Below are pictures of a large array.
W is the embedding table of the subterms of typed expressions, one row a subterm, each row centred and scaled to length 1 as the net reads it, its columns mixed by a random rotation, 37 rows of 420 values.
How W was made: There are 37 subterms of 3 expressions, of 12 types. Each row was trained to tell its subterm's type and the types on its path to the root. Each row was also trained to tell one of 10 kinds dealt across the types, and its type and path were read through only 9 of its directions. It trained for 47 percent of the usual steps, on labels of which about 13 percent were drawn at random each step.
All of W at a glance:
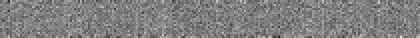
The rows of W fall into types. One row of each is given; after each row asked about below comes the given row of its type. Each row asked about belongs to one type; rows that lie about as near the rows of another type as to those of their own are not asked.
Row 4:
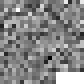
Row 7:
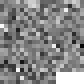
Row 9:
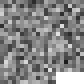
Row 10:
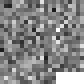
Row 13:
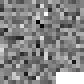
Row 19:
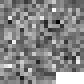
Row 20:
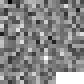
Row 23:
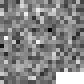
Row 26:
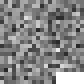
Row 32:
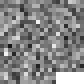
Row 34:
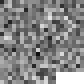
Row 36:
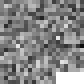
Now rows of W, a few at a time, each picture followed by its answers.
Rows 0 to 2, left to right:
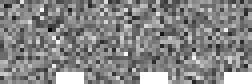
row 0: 9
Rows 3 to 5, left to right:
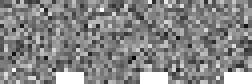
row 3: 32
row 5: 7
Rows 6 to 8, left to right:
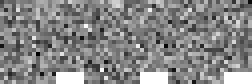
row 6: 34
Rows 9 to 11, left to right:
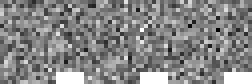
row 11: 32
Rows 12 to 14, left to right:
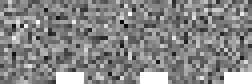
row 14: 23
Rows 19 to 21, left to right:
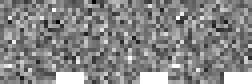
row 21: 19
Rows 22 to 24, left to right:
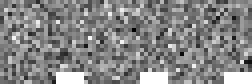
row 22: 26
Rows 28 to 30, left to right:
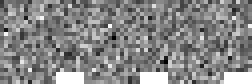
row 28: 19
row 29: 32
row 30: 34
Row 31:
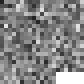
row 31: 4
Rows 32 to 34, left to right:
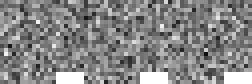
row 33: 4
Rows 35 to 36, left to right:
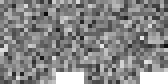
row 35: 23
